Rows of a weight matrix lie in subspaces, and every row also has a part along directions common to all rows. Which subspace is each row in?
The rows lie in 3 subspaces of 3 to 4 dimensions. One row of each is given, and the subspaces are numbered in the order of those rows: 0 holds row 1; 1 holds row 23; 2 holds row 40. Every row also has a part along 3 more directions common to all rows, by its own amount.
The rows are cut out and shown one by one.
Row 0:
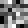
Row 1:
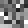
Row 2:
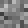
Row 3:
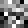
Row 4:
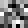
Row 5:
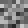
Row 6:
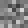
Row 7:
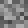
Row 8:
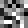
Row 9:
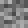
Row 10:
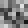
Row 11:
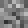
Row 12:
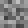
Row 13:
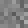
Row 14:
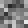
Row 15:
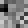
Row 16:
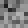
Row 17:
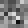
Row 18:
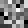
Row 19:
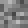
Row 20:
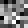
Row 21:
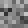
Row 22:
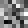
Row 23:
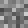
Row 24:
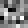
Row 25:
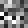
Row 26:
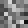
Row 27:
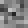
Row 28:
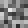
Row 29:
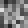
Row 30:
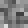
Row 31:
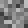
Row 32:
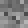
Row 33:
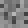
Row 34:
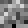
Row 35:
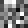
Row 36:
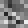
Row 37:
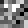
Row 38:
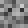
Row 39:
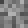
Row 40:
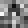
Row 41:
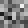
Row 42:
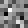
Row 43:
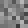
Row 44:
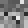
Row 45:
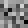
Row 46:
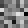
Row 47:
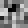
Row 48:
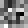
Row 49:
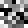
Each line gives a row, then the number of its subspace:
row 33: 1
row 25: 1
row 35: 1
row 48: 1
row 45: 1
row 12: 2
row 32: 0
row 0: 0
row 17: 0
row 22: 0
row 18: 0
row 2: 2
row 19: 1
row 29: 1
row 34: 0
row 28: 2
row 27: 2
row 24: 2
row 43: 2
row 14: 0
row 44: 0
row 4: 2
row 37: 2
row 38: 1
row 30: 1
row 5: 0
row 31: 0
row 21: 1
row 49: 1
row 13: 2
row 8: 0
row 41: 1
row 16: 2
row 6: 1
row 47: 2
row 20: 1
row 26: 0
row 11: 0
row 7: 2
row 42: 2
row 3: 0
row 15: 2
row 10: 1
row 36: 0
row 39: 2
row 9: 2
